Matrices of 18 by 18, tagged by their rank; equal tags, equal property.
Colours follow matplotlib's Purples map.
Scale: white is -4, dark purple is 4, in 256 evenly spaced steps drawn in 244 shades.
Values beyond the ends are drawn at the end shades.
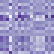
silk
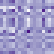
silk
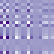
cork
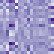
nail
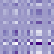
cork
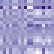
silk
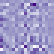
nail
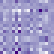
silk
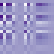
cork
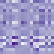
silk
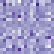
nail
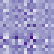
nail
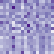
nail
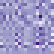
nail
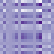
cork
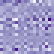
nail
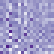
nail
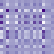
cork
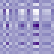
cork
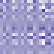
silk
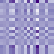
cork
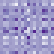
silk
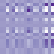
cork
